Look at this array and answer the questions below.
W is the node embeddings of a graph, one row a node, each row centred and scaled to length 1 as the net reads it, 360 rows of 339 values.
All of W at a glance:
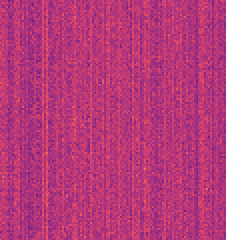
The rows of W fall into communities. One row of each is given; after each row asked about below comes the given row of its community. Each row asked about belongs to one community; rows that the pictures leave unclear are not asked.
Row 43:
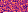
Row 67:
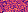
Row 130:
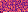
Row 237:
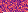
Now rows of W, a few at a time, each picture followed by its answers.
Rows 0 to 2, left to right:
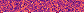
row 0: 237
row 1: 67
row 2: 130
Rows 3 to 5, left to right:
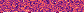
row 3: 237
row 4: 67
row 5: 130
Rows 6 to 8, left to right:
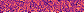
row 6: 130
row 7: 130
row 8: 237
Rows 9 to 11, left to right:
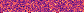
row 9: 130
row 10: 237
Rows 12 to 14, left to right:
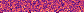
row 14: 130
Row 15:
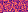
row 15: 67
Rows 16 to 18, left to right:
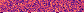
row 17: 43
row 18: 237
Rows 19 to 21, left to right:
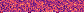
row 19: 67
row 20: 130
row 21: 67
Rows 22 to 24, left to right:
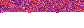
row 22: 237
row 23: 67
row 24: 237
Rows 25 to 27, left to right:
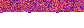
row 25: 237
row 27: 237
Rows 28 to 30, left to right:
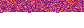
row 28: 67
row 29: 130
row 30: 67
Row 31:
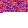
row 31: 43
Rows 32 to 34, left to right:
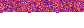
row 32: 43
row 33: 130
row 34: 237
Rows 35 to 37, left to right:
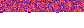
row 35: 130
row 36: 130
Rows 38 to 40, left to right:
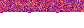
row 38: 67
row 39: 237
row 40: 237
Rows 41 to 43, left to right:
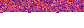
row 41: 237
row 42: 130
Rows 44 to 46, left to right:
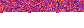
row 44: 43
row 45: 67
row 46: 130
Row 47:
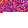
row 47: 43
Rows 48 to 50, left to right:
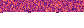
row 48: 67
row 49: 130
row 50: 237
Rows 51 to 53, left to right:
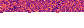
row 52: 67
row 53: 67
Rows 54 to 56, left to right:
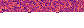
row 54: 43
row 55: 67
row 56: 237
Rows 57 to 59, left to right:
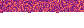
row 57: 67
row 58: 67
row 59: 237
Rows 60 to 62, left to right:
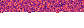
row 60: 67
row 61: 67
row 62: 43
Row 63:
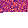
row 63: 67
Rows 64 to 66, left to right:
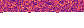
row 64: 237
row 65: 43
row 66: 67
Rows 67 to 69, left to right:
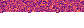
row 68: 43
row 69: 67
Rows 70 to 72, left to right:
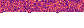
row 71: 43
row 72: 237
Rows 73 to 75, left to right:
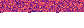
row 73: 130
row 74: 67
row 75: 130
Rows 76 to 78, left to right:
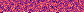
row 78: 237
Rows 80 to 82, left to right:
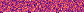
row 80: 130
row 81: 130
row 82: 130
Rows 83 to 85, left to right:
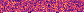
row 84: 130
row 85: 130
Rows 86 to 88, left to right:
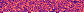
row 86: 67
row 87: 130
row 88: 130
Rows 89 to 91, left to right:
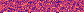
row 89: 43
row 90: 67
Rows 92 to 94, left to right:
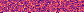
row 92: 67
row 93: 237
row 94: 43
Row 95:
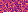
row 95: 237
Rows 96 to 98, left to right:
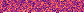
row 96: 130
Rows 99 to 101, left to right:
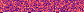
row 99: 237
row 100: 43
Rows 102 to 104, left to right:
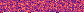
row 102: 237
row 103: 67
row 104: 130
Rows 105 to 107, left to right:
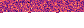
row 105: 130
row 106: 237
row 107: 67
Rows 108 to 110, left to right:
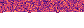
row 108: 67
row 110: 67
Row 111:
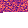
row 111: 43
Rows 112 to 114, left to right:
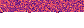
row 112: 237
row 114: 67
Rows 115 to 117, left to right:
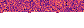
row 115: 67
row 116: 130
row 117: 237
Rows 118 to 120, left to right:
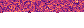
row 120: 43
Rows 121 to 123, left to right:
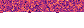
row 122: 43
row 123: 43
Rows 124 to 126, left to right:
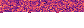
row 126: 67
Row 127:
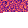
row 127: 67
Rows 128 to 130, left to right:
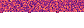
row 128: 43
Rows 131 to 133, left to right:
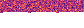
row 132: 67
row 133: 43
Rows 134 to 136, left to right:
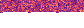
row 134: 237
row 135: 237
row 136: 130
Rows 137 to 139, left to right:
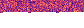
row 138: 67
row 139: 130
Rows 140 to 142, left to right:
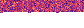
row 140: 237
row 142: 43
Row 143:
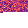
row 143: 67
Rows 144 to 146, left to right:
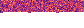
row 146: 67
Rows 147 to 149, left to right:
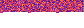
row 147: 67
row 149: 67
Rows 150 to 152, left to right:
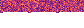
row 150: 67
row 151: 130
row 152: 67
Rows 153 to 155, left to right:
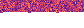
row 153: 237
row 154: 130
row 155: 43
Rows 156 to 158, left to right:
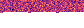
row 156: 130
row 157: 67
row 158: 130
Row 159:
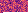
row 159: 43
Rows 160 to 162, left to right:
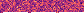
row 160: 130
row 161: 130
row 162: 67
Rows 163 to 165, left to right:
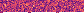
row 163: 67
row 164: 237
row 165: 130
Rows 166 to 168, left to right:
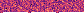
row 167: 43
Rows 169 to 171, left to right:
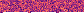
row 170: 67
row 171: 130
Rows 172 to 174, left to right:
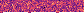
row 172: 237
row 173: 43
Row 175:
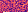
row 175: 43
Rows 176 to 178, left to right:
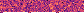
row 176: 43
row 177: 237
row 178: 237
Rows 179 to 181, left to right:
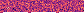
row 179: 237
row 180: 67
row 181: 67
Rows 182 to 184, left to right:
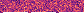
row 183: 67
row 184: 130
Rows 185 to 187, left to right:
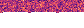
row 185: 237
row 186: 237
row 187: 130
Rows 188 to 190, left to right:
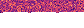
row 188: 130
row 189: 67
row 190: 237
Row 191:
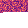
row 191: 43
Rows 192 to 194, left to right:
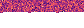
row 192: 130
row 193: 43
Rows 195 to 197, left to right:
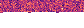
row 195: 237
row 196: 237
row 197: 130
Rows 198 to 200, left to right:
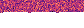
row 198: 67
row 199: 130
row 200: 130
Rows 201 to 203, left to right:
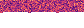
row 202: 67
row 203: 237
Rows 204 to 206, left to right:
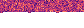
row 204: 67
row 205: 130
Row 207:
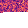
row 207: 237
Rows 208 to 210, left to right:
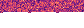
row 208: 130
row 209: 43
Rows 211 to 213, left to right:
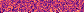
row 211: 130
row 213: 43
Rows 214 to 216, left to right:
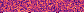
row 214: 130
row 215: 43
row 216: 130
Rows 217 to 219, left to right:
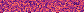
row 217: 67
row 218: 67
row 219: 43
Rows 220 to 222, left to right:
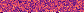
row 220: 237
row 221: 130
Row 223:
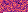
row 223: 43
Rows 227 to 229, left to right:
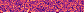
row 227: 237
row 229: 67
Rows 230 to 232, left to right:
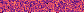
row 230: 67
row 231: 67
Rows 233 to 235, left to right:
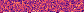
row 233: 67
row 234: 67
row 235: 43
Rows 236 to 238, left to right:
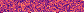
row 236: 237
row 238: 67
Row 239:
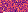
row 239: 130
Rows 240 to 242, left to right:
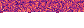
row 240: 130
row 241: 67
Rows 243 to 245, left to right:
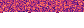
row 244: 43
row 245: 43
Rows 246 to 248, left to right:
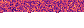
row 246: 237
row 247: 67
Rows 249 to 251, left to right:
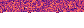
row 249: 67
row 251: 237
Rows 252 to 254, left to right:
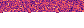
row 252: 67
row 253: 67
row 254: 237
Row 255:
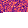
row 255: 130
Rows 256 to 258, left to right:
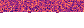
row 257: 67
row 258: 130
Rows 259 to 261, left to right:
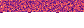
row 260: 67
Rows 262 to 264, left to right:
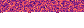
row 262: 130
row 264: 43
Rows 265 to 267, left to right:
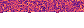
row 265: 67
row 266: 43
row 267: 130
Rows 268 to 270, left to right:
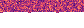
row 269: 237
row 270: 43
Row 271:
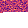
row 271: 67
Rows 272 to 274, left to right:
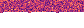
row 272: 67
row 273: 237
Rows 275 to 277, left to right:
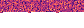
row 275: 67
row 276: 43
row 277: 237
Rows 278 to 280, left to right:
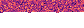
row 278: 130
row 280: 130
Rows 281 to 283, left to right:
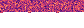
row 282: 237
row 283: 237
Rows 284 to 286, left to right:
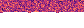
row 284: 237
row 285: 237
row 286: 67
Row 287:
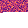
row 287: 67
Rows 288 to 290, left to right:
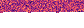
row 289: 67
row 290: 130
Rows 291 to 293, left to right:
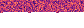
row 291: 67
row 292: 67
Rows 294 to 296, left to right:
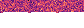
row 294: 130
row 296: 67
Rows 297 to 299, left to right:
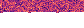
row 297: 130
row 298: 43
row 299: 67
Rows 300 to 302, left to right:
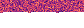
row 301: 67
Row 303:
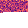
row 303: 130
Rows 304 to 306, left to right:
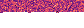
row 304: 43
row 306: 130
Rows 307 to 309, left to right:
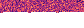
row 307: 130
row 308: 43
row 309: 67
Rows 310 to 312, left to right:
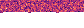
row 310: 43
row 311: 67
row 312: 67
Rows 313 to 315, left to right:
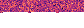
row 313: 237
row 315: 67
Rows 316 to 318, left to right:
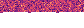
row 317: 67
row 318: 43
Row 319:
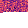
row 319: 237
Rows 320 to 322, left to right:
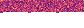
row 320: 130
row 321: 130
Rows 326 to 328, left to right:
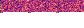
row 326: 130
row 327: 237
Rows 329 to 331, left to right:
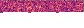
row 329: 130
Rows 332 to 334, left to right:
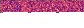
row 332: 237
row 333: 67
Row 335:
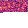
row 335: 43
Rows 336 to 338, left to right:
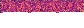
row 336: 237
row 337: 130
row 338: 237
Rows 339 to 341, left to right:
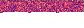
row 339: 67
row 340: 67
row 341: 130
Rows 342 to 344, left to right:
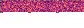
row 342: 67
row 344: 130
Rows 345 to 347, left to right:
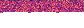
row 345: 67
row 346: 237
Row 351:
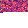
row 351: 43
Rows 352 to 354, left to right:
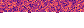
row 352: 237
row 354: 237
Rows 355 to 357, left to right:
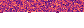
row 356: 43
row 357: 130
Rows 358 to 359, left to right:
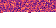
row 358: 237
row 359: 43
